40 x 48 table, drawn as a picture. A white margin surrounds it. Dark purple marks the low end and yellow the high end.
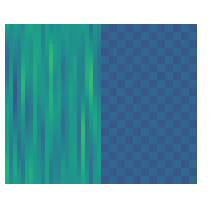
The table splits into one row of 2 panels. Panel 1,1: middling, streaked downward. Panel 1,2: low, checkered, faint in contrast.
